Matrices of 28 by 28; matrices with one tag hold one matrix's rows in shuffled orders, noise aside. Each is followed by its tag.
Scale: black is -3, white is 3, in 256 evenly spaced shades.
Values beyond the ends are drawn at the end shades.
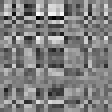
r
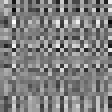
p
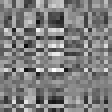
r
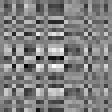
r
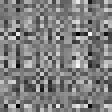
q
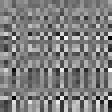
p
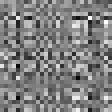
q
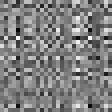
q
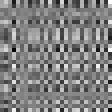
p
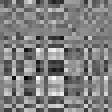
r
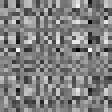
q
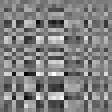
r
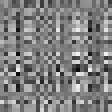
q
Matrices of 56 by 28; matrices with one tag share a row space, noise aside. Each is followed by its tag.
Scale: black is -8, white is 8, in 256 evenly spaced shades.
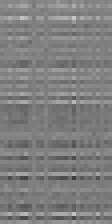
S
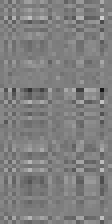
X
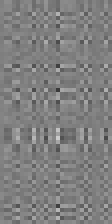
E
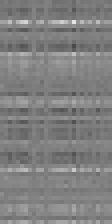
S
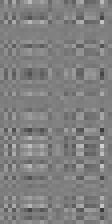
X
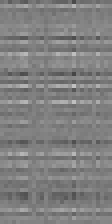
S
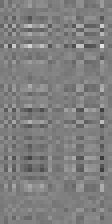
X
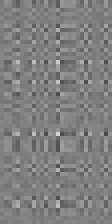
E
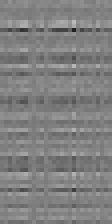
S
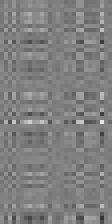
X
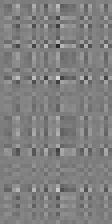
E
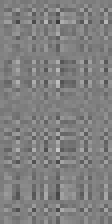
E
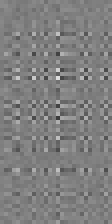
E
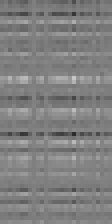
S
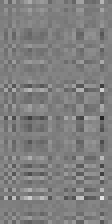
X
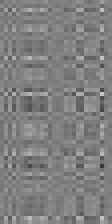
X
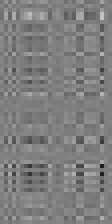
X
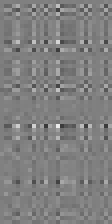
E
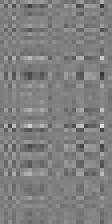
X
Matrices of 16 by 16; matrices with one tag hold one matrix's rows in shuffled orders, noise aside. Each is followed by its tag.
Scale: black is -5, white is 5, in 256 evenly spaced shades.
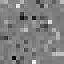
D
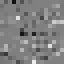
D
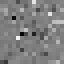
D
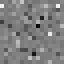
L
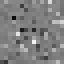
D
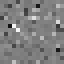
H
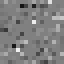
D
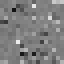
D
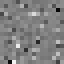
H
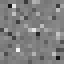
H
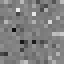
D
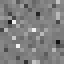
H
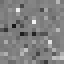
D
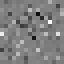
L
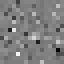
H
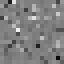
H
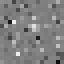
H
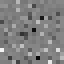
L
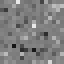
D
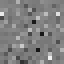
L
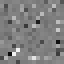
H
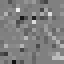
D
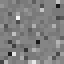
H
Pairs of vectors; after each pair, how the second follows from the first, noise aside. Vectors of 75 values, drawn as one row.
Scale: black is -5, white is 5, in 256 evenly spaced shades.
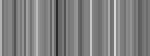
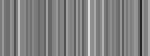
shuffled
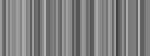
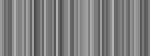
wrapped around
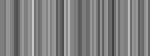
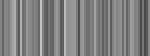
shuffled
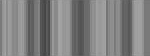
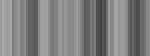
wrapped around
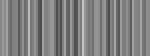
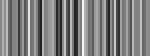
scaled up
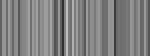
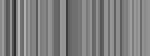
wrapped around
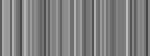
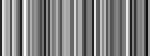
scaled up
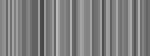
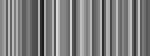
scaled up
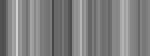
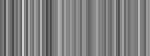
shuffled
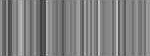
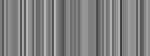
shuffled
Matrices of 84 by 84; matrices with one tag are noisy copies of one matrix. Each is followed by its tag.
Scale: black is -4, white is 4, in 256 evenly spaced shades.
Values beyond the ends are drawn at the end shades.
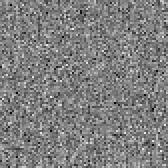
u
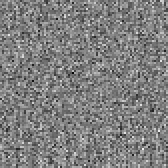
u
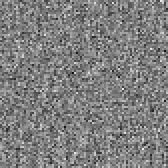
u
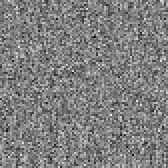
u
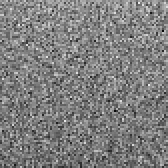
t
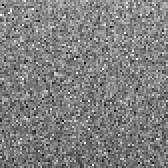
t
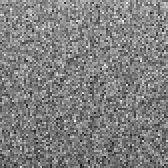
t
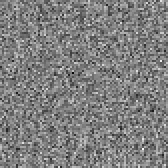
u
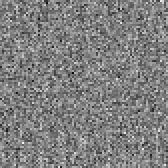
u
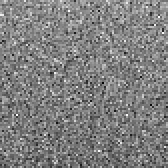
t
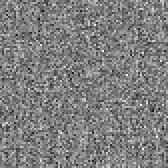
u
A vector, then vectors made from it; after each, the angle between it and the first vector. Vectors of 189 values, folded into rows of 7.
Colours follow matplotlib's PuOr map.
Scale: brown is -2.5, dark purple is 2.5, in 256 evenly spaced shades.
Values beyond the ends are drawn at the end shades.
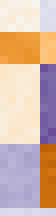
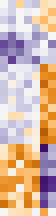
nearly opposite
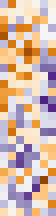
partly aligned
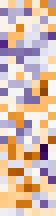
partly opposed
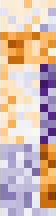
nearly parallel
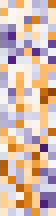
partly opposed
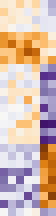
nearly parallel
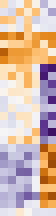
nearly parallel
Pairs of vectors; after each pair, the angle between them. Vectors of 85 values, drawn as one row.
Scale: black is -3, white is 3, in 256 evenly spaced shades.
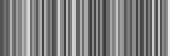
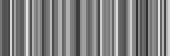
partly aligned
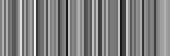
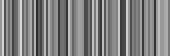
nearly parallel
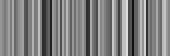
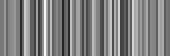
partly opposed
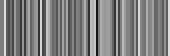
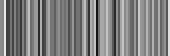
nearly parallel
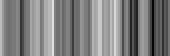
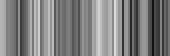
nearly parallel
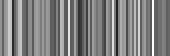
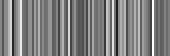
nearly parallel
